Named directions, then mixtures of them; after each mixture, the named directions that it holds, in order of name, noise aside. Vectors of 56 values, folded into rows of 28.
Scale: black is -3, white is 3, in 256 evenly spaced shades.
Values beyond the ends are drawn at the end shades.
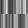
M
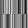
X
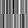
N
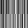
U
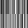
U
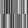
X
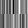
N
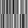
N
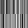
N, U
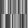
M, X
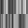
M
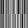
U, X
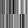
M, N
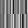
N, X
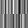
N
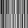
U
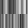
M, N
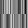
X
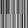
U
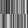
U, X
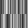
M, X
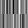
N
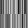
U, X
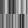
M, N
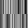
X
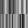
M, N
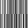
U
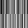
U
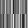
N, X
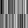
M, U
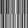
U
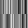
X
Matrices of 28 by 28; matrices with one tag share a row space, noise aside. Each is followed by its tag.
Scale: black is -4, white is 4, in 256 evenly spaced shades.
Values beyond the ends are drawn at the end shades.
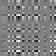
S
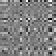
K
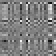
K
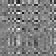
S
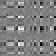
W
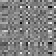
K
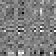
W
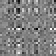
S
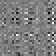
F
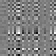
S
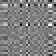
K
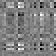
W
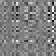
F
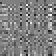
K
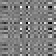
K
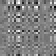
S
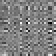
K
